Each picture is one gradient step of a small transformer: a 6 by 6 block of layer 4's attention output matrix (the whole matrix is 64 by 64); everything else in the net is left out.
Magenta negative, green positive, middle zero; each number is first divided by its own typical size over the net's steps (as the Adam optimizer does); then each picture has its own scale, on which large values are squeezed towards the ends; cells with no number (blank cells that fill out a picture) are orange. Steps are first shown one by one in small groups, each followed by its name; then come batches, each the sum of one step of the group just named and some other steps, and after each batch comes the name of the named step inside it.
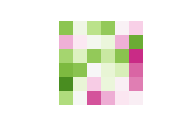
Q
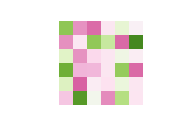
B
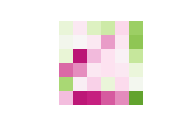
Q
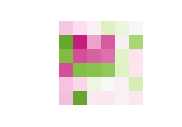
B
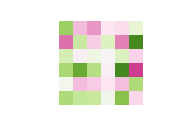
B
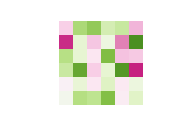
B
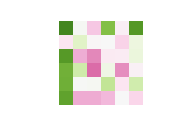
Q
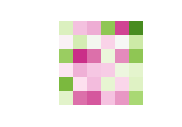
B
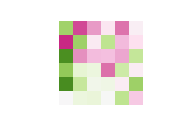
Q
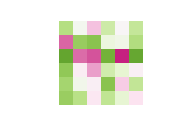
B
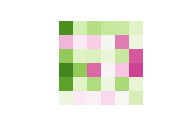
Q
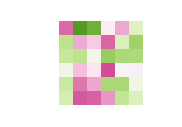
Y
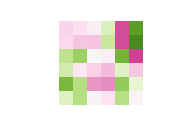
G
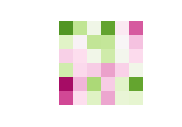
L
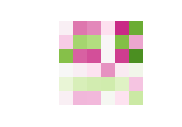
Y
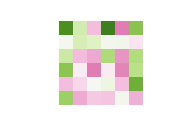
L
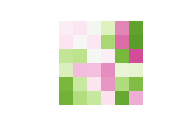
G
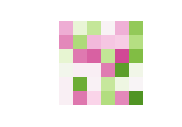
Y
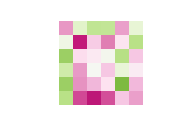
Y
